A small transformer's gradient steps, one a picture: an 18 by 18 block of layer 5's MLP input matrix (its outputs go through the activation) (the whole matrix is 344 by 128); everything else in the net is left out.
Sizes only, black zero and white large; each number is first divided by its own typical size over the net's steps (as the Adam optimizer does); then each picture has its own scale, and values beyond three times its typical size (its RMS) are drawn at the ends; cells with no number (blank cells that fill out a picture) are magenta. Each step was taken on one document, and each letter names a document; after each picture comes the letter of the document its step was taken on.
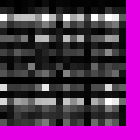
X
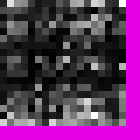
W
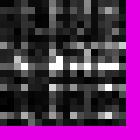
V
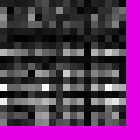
X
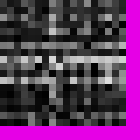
V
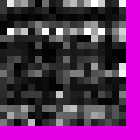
W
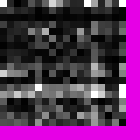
W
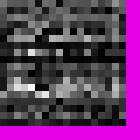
X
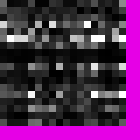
W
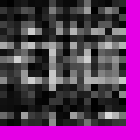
V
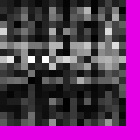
V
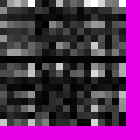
W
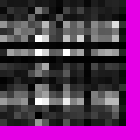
X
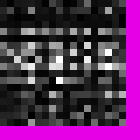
V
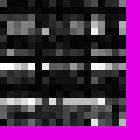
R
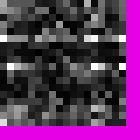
W
